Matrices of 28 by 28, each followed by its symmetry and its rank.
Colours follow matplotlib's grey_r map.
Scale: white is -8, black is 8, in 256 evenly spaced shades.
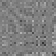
symmetric, rank three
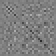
symmetric, rank five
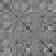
symmetric, rank five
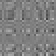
neither, rank two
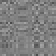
neither, rank three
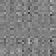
neither, rank three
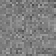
neither, rank five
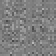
neither, rank five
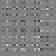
neither, rank two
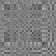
symmetric, rank three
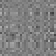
neither, rank three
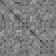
symmetric, rank five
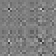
symmetric, rank three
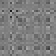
symmetric, rank three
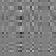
neither, rank two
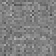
neither, rank five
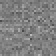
neither, rank five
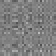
neither, rank three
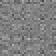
neither, rank five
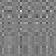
neither, rank two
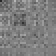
symmetric, rank three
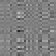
neither, rank two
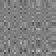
neither, rank two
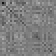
symmetric, rank five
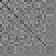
symmetric, rank five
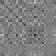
symmetric, rank three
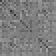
symmetric, rank five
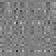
neither, rank three
